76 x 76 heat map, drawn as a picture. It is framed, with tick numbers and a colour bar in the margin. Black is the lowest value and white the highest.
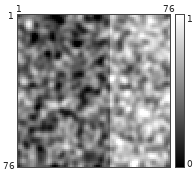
Seam: vertical, 60% of the way across, the right part higher. Ninth with the lowest average: top left. Grain: blotchy. Average level on the scale: 50%. Stripes: none. Histogram: bell-shaped.
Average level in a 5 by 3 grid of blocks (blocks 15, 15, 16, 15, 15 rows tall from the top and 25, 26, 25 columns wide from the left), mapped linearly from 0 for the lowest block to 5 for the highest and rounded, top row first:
0 1 5
1 2 4
2 2 4
1 2 5
1 2 5
